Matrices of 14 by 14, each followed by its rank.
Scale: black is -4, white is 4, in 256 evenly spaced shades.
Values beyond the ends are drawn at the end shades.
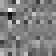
three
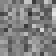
three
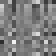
two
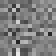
three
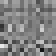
three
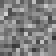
full rank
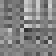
two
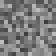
full rank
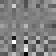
two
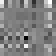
two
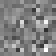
three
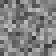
full rank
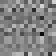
three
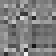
three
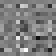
two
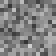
full rank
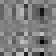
two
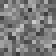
full rank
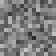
full rank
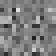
three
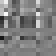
two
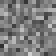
full rank
